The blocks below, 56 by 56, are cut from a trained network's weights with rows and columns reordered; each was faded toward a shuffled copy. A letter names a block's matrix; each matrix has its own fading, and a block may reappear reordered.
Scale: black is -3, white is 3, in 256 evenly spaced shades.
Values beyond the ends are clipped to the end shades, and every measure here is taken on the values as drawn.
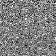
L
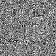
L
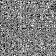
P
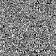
L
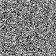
L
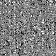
P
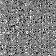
P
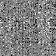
P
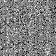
P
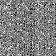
P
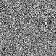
L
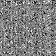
P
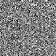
L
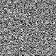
L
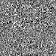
L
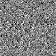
L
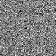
L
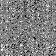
P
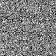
L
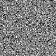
L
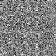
L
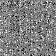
P
